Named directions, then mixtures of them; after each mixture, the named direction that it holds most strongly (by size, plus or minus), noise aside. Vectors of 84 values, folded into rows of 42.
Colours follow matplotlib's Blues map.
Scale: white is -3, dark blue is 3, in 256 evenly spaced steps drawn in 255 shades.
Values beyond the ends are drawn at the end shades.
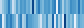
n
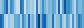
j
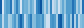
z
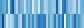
n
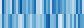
z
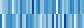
n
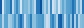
z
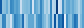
n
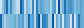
j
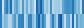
z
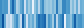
n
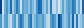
z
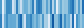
z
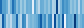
n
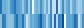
n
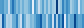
n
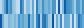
j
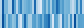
z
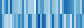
j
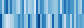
j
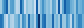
j
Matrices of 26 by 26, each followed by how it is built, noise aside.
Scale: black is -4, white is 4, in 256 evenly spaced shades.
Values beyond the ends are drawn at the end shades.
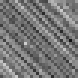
Toeplitz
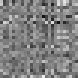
low rank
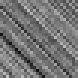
Toeplitz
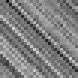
Toeplitz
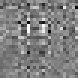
low rank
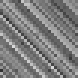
Toeplitz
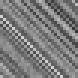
Toeplitz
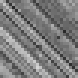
Toeplitz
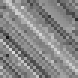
Toeplitz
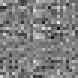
low rank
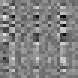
low rank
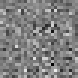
low rank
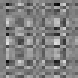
low rank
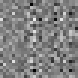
low rank
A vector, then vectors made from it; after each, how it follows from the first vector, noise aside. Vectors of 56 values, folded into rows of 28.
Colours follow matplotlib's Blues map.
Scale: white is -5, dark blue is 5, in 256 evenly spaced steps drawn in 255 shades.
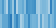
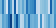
scaled up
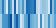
scaled up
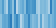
copied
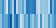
scaled up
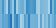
copied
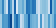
scaled up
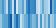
scaled up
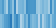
copied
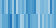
copied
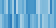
copied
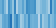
copied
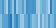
copied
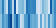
scaled up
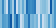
scaled up
